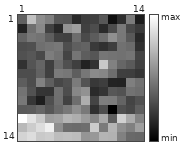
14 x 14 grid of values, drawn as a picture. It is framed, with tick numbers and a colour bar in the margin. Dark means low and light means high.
The bottom part is higher, past a seam about 80% of the way down. There are no regular stripes. The bottom left is the ninth with the highest average. Overall the values sit about 40% of the way up the scale.
